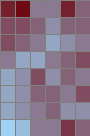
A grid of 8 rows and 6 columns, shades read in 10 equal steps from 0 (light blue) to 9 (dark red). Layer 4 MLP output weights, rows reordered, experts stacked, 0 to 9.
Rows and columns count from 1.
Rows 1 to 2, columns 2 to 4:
9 4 4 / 6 5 3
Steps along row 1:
up down same up down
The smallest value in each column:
0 1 2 2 3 3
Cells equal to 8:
2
